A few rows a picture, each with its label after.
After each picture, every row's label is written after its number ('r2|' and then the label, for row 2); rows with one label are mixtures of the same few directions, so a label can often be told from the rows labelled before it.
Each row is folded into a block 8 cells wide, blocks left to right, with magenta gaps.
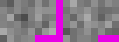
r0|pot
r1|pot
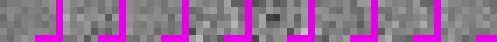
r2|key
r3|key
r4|key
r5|key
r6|pot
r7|key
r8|key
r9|key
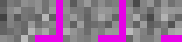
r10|key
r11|pot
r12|pot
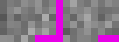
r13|key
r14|pot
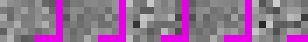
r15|key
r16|key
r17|pot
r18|key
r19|pot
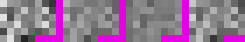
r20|key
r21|key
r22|pot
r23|key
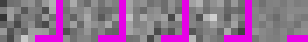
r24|key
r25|pot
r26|key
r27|pot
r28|pot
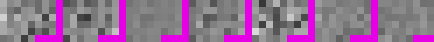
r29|key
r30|pot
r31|pot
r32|pot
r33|pot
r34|key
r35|key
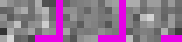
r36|key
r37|key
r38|pot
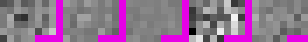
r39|pot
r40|pot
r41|key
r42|key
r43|key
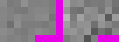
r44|pot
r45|key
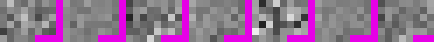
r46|pot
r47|pot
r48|key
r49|key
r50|pot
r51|key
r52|key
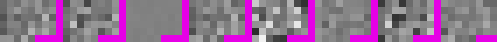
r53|key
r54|pot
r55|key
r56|key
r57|key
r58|pot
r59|pot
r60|key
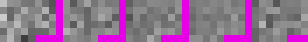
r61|key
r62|pot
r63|key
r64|key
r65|pot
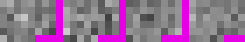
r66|pot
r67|key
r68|pot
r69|key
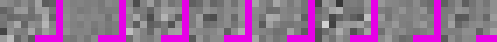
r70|key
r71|key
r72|pot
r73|pot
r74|pot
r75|pot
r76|key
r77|pot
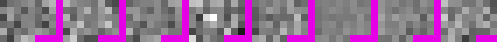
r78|key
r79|key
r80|key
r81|pot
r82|key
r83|key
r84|key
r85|key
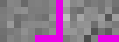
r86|pot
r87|key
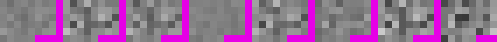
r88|pot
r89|pot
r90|pot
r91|key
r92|pot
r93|pot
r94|pot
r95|pot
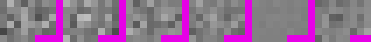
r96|pot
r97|pot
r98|pot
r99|pot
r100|pot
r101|pot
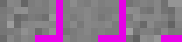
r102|pot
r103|pot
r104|key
